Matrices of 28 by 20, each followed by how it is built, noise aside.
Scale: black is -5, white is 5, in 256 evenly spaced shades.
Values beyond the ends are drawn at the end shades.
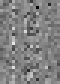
uneven columns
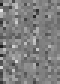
uneven columns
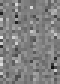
uneven columns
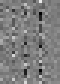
uneven columns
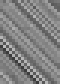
Toeplitz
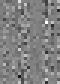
uneven columns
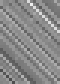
Toeplitz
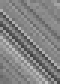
Toeplitz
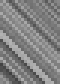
Toeplitz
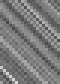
Toeplitz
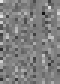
uneven columns
